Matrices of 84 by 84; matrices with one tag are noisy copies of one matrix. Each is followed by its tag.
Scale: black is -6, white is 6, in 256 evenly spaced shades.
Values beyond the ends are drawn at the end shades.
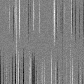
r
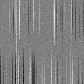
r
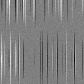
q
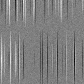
q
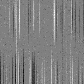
r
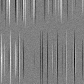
q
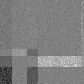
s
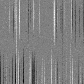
r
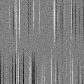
r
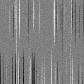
r
